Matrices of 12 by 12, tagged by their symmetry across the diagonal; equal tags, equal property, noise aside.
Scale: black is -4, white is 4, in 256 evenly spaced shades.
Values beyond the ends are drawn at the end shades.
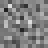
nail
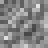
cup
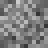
cup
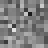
nail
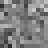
nail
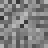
cup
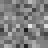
nail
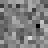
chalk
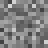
chalk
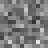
chalk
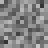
cup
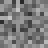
cup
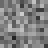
chalk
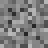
cup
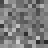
chalk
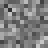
cup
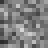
chalk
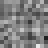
nail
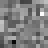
nail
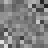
nail
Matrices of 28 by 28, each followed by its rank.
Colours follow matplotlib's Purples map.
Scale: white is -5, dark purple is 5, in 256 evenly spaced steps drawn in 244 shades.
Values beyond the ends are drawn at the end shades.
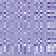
two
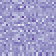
five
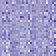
five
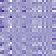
two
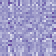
five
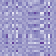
two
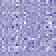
five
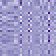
two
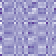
two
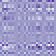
two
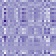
two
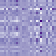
two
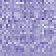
five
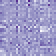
five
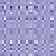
two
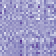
five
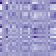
two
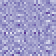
five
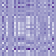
two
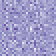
five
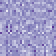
five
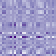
two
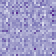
five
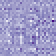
five
